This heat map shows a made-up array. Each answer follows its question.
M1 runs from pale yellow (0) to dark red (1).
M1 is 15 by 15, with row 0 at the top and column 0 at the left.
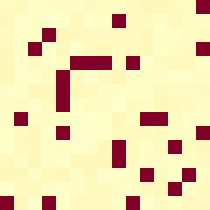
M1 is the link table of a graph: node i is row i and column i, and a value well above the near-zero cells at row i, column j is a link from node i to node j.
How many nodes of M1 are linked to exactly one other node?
8
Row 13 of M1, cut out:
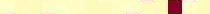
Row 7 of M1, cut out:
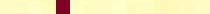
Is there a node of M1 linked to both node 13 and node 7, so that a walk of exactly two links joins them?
no
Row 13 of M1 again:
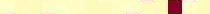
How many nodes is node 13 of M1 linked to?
1
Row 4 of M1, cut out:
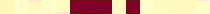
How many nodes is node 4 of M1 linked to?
4
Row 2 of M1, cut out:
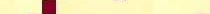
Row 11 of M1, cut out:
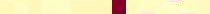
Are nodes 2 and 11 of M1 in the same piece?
no
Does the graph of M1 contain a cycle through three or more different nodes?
no
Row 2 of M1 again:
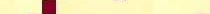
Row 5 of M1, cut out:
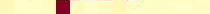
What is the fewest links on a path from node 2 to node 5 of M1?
5
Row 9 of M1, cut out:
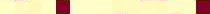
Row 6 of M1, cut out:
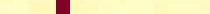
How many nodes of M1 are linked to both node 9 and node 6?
1
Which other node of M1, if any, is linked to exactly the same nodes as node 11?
node 1
